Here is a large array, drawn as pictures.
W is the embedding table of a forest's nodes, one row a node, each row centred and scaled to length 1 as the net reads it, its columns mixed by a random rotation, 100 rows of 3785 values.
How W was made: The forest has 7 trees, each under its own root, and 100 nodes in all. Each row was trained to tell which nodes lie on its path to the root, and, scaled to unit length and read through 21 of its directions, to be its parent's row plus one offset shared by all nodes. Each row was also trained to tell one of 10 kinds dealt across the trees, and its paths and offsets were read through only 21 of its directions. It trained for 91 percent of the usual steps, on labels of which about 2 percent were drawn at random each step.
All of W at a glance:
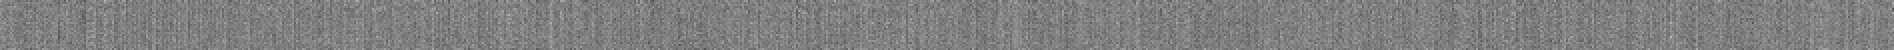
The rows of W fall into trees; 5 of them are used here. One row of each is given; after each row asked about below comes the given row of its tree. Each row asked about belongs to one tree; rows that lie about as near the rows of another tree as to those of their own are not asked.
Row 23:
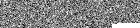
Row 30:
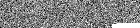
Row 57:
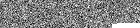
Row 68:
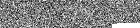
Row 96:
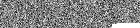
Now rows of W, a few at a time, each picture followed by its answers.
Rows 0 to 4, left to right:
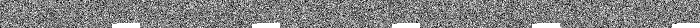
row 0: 30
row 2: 57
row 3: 30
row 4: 23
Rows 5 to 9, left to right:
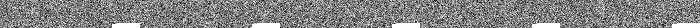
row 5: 30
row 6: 96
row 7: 30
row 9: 23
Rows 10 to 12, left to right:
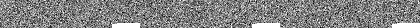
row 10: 68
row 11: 68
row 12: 57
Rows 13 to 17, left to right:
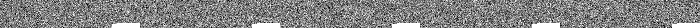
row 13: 96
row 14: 68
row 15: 68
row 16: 96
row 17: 30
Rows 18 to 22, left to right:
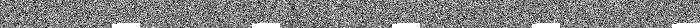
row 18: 23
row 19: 57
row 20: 23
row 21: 30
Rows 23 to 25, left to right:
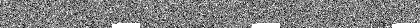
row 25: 30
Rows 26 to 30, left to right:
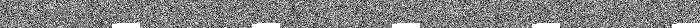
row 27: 23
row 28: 23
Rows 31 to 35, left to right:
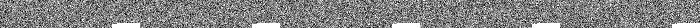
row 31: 30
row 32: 57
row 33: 23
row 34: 23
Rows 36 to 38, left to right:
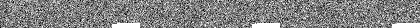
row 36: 30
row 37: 68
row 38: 68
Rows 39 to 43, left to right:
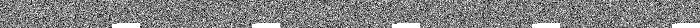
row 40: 68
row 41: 57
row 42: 30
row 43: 68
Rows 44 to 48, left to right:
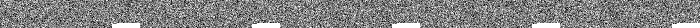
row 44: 30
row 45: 30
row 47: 30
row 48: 30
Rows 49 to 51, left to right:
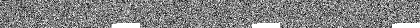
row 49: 96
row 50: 57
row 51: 68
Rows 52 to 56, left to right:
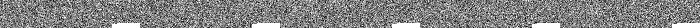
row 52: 23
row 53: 23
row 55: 68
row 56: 30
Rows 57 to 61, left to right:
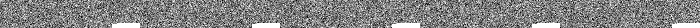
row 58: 30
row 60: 23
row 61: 30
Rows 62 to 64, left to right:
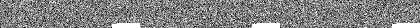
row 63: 96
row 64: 30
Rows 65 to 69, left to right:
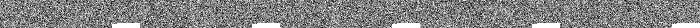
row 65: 68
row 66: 23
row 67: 23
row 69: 96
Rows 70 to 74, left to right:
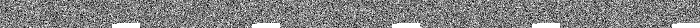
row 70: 30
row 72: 30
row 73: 23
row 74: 23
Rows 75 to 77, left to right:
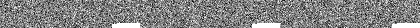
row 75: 30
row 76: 23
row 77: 96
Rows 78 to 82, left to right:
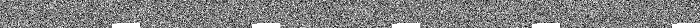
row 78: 30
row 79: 68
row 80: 68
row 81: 68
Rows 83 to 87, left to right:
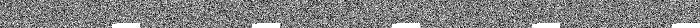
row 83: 68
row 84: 96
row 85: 96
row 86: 57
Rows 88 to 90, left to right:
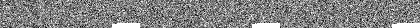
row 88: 23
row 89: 68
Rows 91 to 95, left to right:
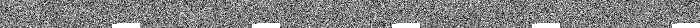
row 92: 23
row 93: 30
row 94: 30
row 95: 68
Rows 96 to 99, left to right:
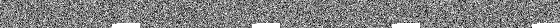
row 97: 68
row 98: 68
